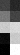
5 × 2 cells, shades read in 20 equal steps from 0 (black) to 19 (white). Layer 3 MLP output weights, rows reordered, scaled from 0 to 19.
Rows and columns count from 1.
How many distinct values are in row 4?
2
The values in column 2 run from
3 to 19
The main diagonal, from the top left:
5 5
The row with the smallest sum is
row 1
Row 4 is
1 15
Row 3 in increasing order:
15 16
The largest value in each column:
15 19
